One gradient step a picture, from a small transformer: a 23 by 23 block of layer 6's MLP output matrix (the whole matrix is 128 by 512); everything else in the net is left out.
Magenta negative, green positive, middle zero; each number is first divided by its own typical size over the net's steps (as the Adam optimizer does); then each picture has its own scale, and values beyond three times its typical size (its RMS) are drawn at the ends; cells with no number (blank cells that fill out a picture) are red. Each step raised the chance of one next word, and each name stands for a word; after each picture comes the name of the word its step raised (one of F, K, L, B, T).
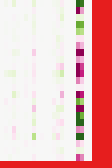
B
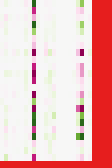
B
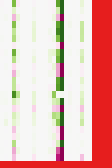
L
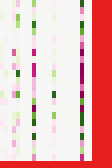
B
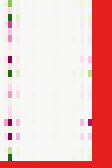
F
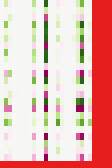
L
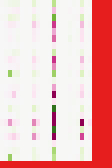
F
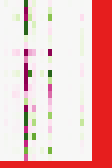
B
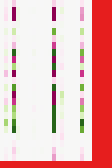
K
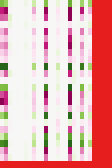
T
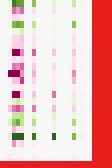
B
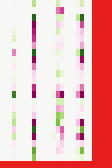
F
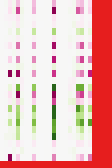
K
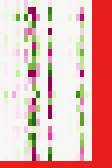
T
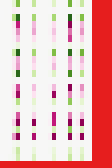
F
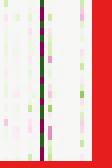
T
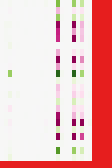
F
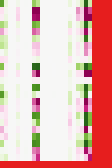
T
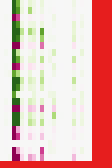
L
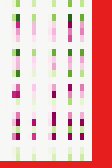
F
